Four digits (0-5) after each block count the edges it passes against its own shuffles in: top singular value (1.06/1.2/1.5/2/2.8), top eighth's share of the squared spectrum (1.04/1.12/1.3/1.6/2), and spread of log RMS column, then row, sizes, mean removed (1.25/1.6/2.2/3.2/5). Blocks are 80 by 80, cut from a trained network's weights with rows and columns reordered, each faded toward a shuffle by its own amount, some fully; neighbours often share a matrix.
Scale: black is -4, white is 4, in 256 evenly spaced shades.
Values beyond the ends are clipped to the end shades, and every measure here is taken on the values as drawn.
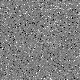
2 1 0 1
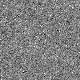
0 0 0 0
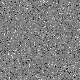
2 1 0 0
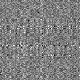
4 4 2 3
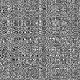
4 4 1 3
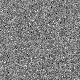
0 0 0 0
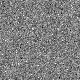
0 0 0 0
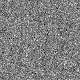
0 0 0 0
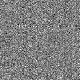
3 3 1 1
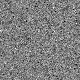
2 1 0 0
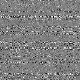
4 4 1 4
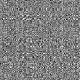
4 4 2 3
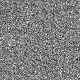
1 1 0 0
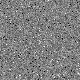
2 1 0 0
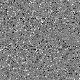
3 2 0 2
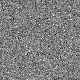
0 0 0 0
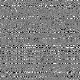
4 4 1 4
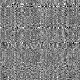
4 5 1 3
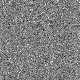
2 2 0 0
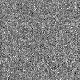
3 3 0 1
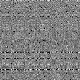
4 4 1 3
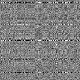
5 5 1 3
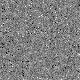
1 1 0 0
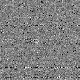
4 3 0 2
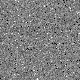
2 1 0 0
